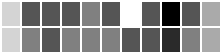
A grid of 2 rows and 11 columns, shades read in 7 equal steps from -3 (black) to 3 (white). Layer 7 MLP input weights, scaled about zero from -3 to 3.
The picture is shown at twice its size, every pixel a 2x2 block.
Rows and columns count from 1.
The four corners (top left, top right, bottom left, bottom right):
2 1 2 1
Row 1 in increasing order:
-3 -1 -1 -1 -1 -1 -1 0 1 2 3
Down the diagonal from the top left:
2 0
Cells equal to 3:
1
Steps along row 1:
down same same up down up down down up up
